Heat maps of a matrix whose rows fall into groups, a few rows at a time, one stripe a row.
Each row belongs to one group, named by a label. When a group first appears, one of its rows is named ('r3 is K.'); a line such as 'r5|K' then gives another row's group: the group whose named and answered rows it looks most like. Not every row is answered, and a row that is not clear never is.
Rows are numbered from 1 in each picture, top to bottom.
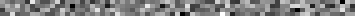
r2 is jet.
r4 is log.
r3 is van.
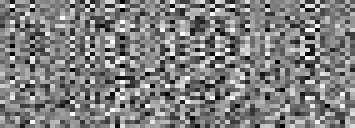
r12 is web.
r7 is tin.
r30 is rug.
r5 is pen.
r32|rug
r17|web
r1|web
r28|van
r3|web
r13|jet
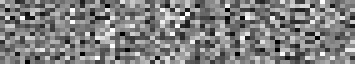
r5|tin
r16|tin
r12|van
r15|van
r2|jet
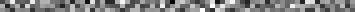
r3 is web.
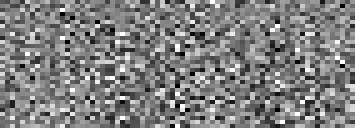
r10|pen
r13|log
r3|pen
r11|log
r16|van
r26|web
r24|log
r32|log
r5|jet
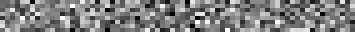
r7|rug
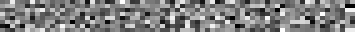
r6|jet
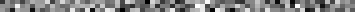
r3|web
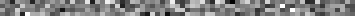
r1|web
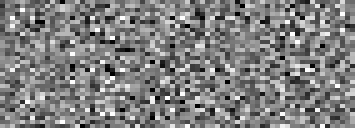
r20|van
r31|pen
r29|van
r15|rug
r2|tin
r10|rug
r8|van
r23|van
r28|web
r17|jet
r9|pen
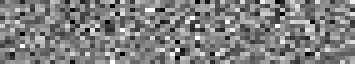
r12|pen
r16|van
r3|jet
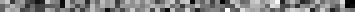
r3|jet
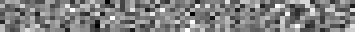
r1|jet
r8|log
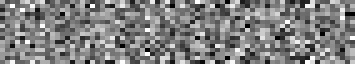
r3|pen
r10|rug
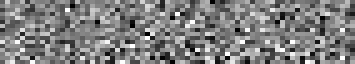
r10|tin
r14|jet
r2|jet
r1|tin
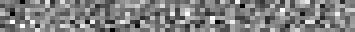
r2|tin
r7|pen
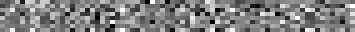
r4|rug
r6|van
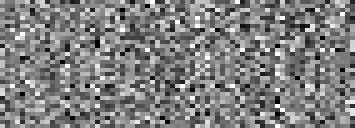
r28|log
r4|van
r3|web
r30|jet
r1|jet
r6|log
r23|rug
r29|rug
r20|van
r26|log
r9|pen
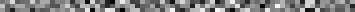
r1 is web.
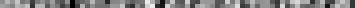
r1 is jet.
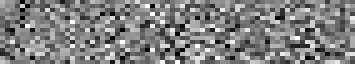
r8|web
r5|rug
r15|web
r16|log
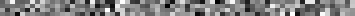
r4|pen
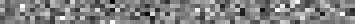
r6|van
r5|pen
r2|pen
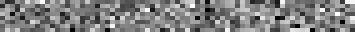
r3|tin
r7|van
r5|rug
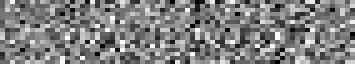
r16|log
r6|rug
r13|rug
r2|rug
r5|van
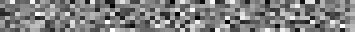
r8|van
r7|log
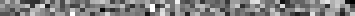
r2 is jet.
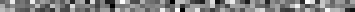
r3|log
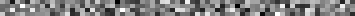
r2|pen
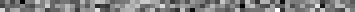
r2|tin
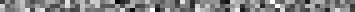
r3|jet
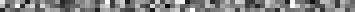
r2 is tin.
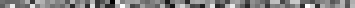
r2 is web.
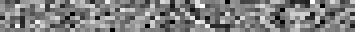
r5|rug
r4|jet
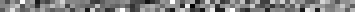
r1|pen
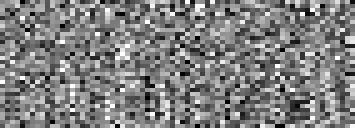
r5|pen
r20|pen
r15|log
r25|pen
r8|tin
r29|jet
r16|log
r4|web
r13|rug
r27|van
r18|pen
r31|log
